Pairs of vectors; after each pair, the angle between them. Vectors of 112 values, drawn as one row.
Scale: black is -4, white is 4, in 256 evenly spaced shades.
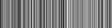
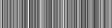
partly opposed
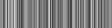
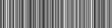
partly aligned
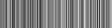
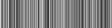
orthogonal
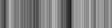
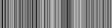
partly aligned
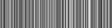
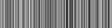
nearly opposite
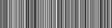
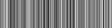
partly opposed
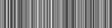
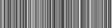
orthogonal
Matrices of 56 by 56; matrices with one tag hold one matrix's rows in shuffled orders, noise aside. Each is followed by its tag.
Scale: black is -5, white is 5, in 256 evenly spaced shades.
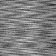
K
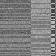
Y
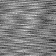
K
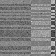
Y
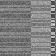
Y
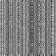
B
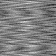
K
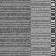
Y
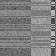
Y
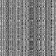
B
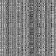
B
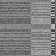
Y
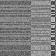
Y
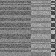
Y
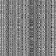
B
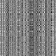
B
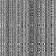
B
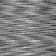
K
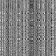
B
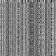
B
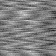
K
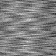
K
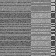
Y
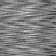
K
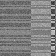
Y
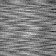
K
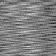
K
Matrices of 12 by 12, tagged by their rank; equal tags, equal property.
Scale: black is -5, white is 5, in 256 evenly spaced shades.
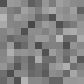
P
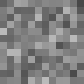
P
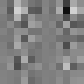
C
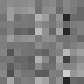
C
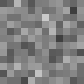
P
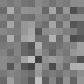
C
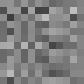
C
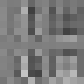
C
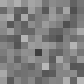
P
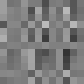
C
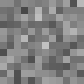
P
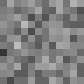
P
